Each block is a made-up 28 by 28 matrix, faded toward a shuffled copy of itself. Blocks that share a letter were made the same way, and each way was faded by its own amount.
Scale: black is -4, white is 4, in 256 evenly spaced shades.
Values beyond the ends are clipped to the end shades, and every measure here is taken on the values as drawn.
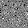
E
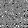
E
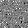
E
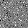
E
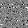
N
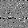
N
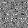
N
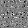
N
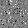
E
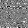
N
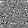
N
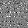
N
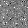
E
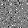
E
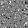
E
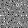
E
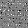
E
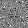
E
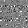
N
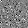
E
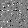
E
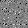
E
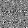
N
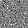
E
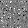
E
